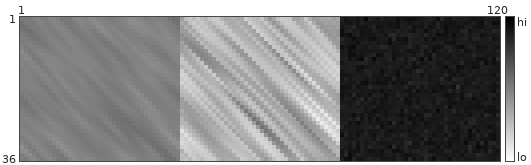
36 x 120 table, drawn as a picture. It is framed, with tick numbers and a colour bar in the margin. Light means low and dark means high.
The table splits into one row of 3 panels. Panel 1,1: middling, slanting down to the right, faint in contrast. Panel 1,2: low, slanting down to the right. Panel 1,3: very high, fine-grained, faint in contrast.
